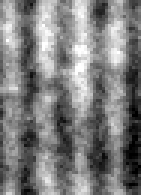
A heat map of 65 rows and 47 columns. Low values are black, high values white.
The ninth with the lowest average is the bottom right. The top middle is the ninth with the highest average. No lone cell stands out from its neighbours. Stripes running up and down repeat 4 times from left to right.
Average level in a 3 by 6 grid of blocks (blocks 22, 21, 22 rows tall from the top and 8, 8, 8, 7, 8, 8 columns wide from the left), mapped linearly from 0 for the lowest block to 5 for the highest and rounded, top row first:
3 3 3 5 3 2
3 2 2 4 2 1
2 2 2 3 1 0
